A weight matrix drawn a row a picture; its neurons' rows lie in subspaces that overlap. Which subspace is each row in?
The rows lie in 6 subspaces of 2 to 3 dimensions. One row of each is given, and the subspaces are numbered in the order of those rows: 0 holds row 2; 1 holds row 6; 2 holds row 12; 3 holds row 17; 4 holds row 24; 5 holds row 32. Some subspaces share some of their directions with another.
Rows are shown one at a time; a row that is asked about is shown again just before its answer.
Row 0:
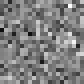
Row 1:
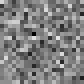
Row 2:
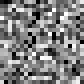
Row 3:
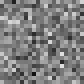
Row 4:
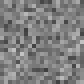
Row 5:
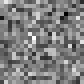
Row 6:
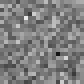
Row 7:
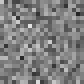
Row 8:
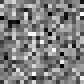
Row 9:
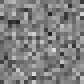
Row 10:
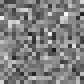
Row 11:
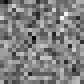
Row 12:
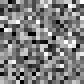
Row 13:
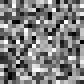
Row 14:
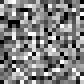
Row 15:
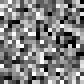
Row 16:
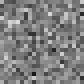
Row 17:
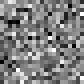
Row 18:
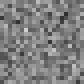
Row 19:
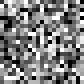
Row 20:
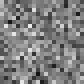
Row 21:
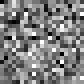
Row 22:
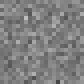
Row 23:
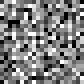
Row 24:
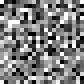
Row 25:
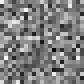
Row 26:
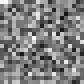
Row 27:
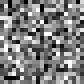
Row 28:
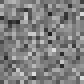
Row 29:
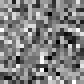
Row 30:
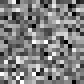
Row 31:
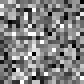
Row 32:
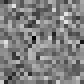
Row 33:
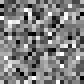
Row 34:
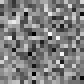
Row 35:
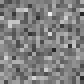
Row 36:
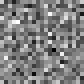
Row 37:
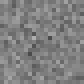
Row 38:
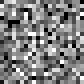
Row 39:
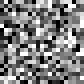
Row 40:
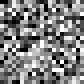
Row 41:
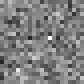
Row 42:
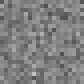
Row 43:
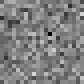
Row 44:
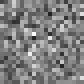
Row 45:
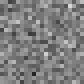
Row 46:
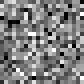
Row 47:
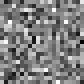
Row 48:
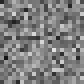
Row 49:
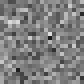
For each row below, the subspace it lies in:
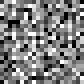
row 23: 4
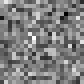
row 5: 0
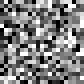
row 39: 2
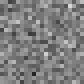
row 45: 2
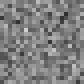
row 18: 5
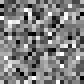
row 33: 1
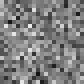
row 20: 4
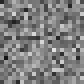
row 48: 0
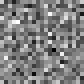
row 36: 4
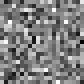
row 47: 5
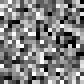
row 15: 2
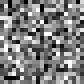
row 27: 4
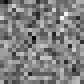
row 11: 0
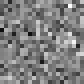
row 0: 2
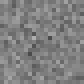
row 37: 5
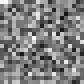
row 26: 0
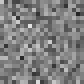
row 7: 4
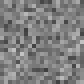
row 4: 5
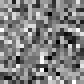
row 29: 2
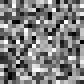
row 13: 5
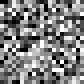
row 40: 0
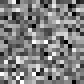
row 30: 2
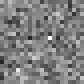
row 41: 3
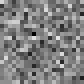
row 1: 0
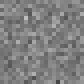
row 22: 1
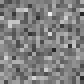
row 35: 2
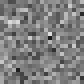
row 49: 3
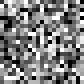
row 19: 4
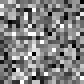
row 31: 4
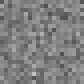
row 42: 3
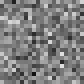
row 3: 2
